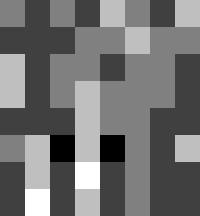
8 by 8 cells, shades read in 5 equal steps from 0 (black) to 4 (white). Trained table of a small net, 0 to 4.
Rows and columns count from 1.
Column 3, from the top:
2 1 2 2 1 0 1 1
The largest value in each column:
3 4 2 4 3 3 2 3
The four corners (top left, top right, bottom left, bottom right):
2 3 1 1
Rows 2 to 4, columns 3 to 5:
1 2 2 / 2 2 1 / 2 3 2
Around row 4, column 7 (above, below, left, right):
2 1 2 1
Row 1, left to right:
2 1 2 1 3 2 1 3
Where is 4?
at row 7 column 4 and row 8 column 2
